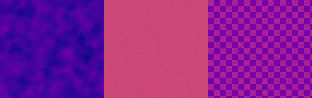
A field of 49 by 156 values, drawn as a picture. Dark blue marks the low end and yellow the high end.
It is made of 1 by 3 panels. Panel 1,1: very low, blotchy, faint in contrast. Panel 1,2: middling, flat. Panel 1,3: low, checkered.
